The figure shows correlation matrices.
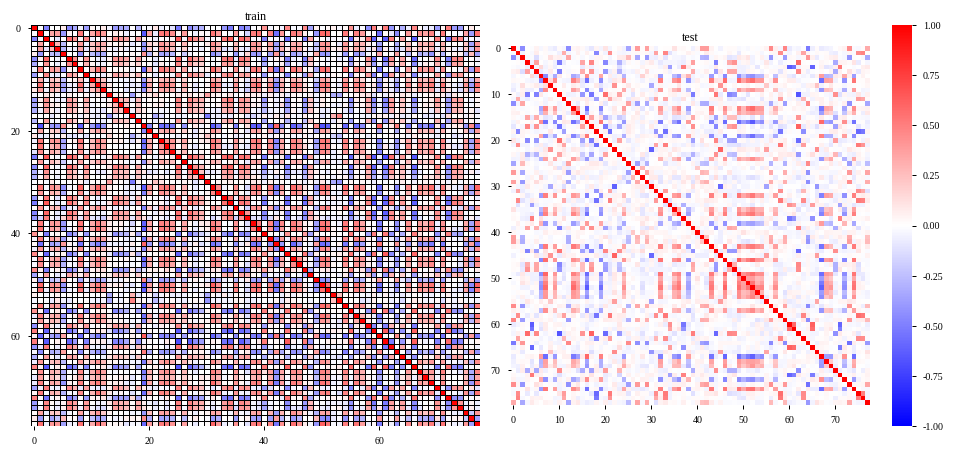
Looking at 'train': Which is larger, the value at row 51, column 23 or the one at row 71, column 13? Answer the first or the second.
the first
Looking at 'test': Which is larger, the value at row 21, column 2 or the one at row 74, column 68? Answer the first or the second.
the second
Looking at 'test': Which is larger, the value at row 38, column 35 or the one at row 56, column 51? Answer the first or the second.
the second
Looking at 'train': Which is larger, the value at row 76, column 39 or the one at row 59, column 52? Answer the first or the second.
the second
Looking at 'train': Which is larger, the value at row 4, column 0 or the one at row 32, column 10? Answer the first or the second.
the second
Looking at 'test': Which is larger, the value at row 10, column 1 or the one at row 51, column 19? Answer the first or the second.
the first
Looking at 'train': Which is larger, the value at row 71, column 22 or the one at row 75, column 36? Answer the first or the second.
the first
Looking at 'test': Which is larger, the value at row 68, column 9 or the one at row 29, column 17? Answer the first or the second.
the first
